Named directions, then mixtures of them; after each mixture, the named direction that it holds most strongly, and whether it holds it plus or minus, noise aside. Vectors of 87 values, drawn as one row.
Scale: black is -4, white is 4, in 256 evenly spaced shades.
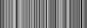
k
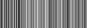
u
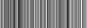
k, minus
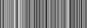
k, plus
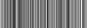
k, minus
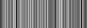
k, plus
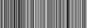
u, plus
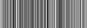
k, minus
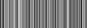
k, plus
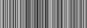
u, minus
